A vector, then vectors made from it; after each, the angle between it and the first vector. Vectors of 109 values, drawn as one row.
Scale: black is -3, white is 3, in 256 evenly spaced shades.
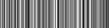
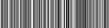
orthogonal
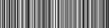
nearly parallel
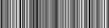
partly opposed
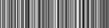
nearly parallel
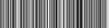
partly opposed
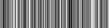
orthogonal
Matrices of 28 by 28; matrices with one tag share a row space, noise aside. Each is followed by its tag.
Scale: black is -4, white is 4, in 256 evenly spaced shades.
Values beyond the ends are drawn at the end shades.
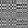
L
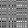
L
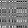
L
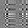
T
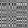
L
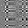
T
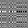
L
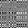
L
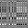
L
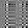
T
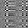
T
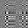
T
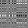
L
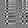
T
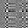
T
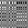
L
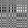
L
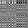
L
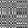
L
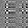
T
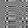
T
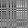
L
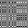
L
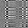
T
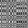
L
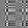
T
